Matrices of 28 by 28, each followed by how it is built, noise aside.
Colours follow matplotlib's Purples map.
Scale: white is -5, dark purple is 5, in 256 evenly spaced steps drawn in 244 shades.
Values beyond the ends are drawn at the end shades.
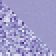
lower triangular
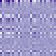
low rank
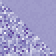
lower triangular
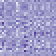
low rank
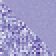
lower triangular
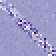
banded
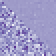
lower triangular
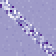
banded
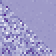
lower triangular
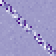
banded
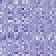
low rank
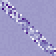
banded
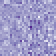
low rank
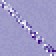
banded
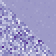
lower triangular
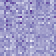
low rank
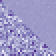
lower triangular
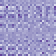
low rank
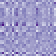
low rank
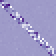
banded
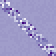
banded
